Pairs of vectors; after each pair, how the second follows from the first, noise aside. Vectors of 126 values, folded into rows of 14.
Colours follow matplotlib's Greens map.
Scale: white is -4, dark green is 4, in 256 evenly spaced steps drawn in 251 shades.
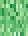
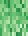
wrapped around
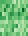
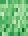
wrapped around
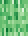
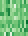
wrapped around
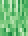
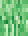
wrapped around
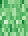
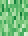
wrapped around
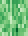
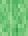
shrunk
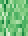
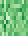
wrapped around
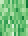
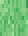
shrunk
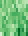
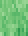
shrunk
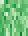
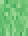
shrunk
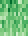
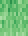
shrunk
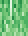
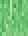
shrunk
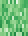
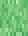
shrunk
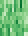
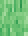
shrunk
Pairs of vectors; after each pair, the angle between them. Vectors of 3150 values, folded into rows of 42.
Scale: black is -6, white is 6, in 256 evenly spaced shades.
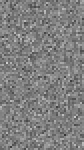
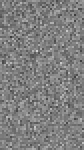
partly aligned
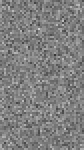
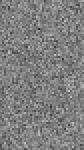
nearly opposite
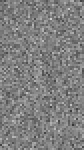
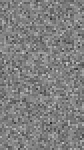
partly opposed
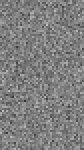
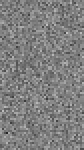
nearly parallel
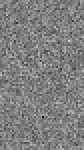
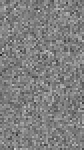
partly opposed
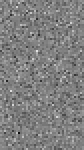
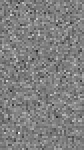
nearly opposite
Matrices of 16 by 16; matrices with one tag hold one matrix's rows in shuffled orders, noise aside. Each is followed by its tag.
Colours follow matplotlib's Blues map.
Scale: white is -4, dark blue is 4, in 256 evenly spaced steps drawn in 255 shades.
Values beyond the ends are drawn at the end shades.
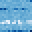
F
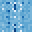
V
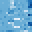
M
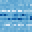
F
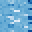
M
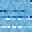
F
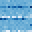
F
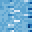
M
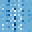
V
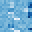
M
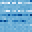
F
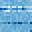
F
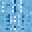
V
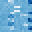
M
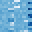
M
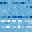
F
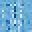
V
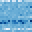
F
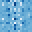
V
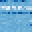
F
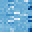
M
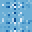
V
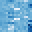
M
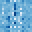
V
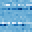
F
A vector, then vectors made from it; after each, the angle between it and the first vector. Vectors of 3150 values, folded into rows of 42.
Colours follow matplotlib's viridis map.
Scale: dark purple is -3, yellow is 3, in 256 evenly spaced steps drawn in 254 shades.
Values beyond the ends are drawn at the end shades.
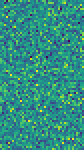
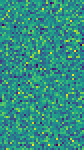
partly opposed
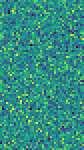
partly aligned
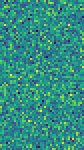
nearly parallel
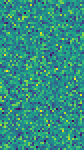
partly aligned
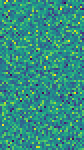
nearly opposite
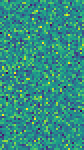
orthogonal
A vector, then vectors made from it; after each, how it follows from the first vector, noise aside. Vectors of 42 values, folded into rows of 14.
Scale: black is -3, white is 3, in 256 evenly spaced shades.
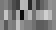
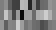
copied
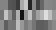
copied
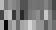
wrapped around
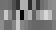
copied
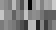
wrapped around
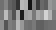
copied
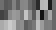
wrapped around
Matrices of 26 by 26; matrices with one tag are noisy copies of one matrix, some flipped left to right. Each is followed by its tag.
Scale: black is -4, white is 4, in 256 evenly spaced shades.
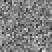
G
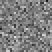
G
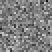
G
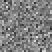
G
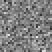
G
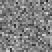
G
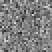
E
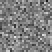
G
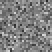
G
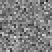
G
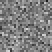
G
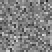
G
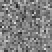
E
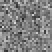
E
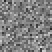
G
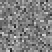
G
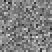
G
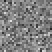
G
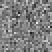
E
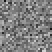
G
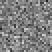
G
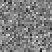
G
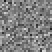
G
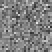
E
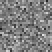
G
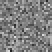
G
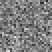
G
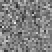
E
